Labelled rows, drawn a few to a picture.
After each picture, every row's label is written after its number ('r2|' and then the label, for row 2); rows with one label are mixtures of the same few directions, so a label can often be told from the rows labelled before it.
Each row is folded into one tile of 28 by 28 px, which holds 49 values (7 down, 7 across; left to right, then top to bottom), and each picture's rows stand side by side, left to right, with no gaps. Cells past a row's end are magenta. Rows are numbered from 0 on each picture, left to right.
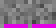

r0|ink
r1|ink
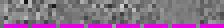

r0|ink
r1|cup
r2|ink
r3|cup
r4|cup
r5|cup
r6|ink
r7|ink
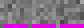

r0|cup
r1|ink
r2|ink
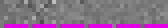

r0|ink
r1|ink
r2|ink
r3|ink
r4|cup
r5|ink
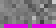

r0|ink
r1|ink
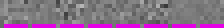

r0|ink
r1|cup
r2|cup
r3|cup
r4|cup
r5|cup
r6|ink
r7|ink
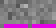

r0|cup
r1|ink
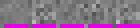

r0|cup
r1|ink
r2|cup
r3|cup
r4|ink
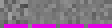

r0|cup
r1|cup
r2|ink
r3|cup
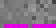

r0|cup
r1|ink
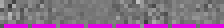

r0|cup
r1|cup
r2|ink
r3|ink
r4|ink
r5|ink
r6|ink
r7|cup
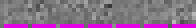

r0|ink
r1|cup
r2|cup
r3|cup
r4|cup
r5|ink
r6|ink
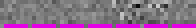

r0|cup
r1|ink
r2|ink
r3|cup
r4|cup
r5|cup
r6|cup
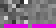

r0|ink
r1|cup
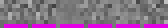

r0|cup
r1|cup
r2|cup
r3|cup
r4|ink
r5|ink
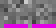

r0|ink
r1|ink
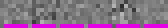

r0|ink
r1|ink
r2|cup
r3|ink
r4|cup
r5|ink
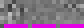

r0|cup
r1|ink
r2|cup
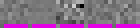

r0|cup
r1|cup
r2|cup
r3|ink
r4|ink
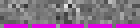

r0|cup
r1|cup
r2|cup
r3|ink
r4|cup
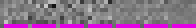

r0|ink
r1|cup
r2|ink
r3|ink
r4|ink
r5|ink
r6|cup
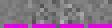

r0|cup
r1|ink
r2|ink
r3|ink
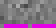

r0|cup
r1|cup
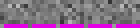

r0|cup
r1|cup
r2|ink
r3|ink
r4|cup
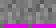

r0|cup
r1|cup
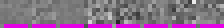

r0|cup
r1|ink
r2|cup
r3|ink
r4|ink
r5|cup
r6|ink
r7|cup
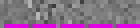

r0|ink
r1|cup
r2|ink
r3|ink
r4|ink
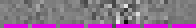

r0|ink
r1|cup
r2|ink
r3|cup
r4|ink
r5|ink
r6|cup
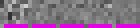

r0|cup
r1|cup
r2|cup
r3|cup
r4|ink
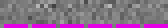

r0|cup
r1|cup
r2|ink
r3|cup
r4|cup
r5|cup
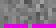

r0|ink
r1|cup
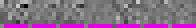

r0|cup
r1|cup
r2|cup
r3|cup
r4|ink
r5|ink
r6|ink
